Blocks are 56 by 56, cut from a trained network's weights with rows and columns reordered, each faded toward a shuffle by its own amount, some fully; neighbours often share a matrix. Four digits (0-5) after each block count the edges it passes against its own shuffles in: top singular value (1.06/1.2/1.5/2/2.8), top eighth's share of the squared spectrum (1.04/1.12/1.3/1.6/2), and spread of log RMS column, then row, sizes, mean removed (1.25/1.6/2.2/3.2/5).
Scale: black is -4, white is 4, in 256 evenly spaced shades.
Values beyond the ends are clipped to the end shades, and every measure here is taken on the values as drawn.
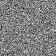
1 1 0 0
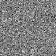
2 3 0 1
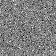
0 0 0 0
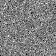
1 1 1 0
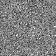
1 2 0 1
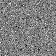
0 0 0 0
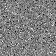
0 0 0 0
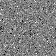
0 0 0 0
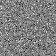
0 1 0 0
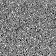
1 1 0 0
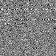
2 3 0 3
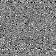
2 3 0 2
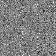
2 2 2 0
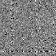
3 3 2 1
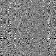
3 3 3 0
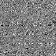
2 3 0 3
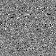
2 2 0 2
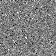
1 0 0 0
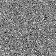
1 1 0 1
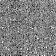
2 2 0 2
